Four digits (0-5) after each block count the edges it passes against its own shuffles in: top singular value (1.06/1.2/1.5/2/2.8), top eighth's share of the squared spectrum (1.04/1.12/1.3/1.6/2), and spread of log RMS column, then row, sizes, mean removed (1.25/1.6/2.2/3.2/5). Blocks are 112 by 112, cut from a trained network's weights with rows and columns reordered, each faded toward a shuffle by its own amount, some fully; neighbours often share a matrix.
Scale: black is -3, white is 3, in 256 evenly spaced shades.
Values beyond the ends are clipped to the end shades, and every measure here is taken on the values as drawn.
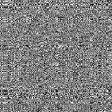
4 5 1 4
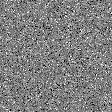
0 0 0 0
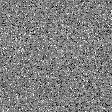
0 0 0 0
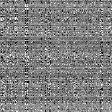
4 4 4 2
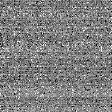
3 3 3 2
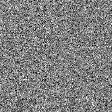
2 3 2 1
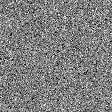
0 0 0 0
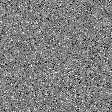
0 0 0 0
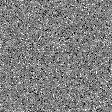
0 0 0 0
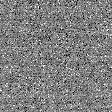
1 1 1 0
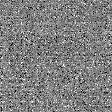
2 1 2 0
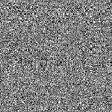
3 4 2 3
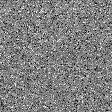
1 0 0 0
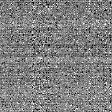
3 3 3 1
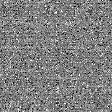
2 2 2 0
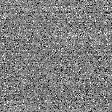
2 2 2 0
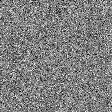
2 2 0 1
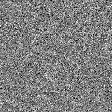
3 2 0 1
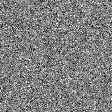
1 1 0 0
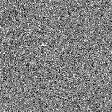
2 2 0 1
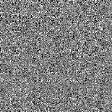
3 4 3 3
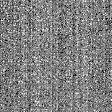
3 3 0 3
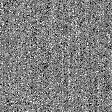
2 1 0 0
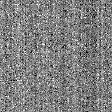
3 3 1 2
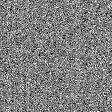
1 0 0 0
